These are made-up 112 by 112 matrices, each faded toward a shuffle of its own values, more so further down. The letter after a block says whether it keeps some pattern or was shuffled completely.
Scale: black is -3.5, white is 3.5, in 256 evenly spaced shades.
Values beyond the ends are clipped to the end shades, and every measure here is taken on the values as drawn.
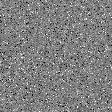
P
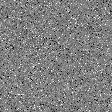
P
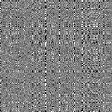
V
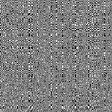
V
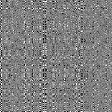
V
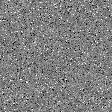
P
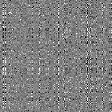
V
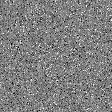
P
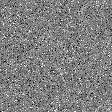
P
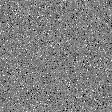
P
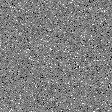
P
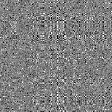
V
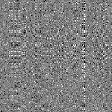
V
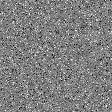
P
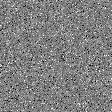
P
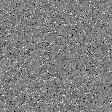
P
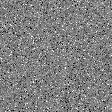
P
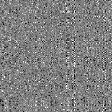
V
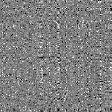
V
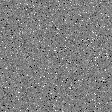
P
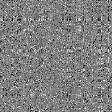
V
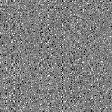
V
